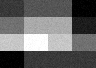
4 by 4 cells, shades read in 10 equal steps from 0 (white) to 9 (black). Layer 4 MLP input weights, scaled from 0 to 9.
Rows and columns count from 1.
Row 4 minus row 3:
7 7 5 2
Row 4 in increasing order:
7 7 7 9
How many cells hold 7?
4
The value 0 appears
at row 3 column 2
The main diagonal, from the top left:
7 3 2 7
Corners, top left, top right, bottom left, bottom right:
7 9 9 7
